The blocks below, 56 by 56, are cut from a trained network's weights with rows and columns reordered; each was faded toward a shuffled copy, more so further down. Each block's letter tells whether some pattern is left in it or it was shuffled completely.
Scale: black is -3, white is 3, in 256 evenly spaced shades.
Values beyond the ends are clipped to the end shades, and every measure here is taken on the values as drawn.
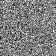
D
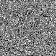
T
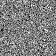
D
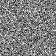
T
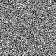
T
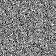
D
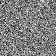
T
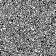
D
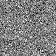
D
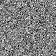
T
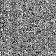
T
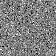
D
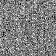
T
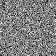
D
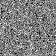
D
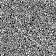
D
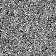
D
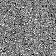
D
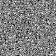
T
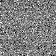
T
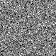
D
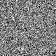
D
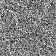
D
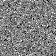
D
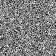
D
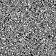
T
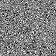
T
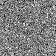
D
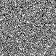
D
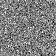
D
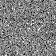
D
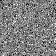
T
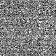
T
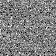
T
